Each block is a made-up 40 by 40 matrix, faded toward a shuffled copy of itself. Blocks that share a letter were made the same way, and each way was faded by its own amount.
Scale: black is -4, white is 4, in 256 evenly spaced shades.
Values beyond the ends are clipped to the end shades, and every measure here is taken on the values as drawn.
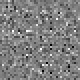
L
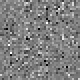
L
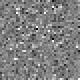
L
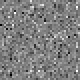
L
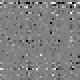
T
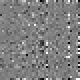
T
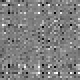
T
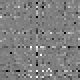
T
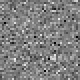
L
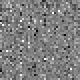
L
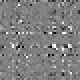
T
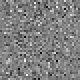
L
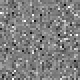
L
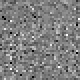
L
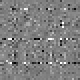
T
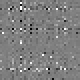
T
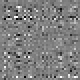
T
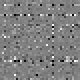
T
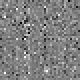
L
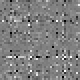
T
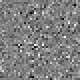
L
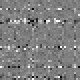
T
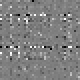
T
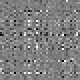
T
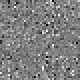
L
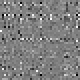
T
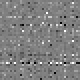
T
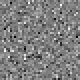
L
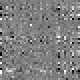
T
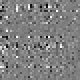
T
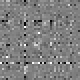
T
